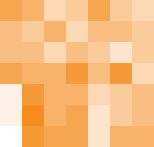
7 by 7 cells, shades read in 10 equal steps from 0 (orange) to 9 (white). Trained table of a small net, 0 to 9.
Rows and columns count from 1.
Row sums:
29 31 35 20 30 29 27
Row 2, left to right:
4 5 3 6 4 4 5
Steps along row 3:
same up down up up down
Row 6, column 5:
7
